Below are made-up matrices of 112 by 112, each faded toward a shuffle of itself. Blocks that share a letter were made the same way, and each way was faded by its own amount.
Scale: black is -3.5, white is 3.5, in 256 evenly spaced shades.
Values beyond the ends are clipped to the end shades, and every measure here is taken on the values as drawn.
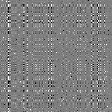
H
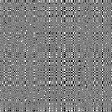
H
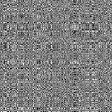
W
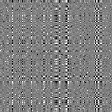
H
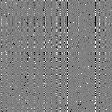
H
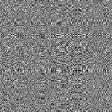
W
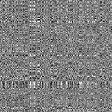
W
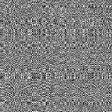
W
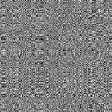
W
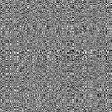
W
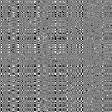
H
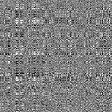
W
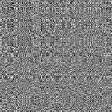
W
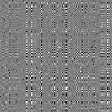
H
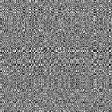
W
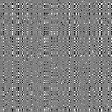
H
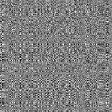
W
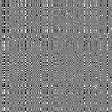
H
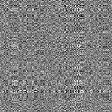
W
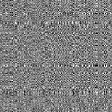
W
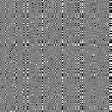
H
